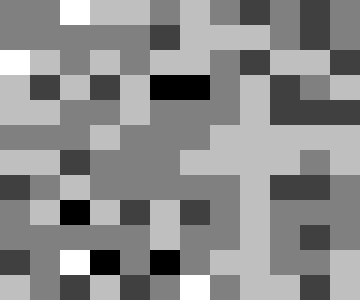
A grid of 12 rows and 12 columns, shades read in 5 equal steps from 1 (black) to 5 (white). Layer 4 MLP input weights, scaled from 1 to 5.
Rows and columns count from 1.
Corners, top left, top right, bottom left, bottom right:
3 3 4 4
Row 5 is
4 4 3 3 4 3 3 3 4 2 2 2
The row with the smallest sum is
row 4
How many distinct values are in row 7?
3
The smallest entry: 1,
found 5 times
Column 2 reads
3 3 4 2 4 3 4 3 4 3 3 3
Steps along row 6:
same same up down same same up same same same same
